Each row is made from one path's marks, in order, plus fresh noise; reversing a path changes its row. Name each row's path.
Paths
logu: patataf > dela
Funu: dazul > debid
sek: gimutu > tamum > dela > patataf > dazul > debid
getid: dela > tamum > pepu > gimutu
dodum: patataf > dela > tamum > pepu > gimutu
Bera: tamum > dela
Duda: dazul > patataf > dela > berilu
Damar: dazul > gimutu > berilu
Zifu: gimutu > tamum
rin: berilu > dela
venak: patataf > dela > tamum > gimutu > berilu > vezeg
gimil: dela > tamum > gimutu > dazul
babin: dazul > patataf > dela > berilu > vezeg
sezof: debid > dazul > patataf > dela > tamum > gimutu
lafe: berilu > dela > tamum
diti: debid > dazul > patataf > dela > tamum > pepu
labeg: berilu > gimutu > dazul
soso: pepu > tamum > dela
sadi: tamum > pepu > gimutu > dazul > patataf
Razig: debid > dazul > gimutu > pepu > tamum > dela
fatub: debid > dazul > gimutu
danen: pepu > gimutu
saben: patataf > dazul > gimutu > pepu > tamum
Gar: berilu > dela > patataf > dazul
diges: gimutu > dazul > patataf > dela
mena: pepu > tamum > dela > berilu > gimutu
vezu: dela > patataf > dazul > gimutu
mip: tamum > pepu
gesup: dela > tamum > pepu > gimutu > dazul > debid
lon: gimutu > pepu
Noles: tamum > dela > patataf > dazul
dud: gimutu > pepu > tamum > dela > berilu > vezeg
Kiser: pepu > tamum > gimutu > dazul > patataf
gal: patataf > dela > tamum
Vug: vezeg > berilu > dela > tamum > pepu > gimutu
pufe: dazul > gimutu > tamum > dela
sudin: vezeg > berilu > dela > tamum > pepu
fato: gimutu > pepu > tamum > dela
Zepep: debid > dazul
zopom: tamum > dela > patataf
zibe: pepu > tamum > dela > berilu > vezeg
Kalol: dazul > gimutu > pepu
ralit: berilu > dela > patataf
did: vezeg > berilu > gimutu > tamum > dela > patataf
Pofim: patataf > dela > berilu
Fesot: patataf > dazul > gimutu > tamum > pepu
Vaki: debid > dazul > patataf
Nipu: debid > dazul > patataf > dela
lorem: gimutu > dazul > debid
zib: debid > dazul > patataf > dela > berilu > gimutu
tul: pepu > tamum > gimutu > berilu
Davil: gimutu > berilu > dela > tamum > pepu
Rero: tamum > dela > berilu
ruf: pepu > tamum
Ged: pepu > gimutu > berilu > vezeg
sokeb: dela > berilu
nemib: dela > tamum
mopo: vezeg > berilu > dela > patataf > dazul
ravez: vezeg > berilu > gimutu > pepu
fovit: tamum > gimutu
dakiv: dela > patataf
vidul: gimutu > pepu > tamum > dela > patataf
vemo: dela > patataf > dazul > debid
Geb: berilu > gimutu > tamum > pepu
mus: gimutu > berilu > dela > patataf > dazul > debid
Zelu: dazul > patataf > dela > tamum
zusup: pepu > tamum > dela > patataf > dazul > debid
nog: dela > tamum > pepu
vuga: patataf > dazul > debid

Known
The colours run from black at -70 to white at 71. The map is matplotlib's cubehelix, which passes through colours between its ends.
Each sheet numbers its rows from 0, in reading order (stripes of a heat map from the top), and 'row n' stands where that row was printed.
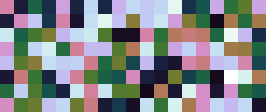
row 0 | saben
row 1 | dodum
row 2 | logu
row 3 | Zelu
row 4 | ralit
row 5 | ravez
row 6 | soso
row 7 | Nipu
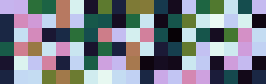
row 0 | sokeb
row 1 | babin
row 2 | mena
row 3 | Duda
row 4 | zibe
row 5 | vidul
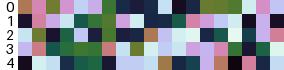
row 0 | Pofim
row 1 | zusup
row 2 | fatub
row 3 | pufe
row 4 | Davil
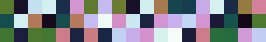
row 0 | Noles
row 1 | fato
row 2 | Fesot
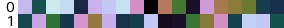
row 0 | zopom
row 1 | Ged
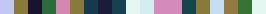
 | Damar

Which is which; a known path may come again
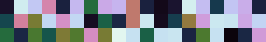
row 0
zibe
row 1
Duda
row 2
sadi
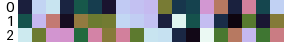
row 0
Davil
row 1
getid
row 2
lafe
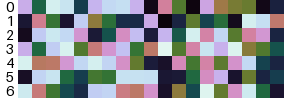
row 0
zopom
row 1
ravez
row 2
diti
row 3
Zelu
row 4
dakiv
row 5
dud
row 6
ruf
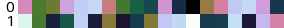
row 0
ralit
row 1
fatub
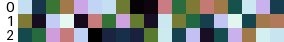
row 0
logu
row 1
Noles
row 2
zib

